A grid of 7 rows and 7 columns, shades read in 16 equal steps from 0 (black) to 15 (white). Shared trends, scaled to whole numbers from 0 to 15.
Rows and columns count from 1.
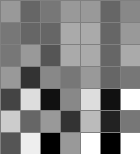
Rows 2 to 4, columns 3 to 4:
6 10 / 5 10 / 8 7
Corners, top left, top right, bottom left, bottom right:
9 8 5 15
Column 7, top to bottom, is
8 9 10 7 15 7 15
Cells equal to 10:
5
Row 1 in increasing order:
6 6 7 8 9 9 9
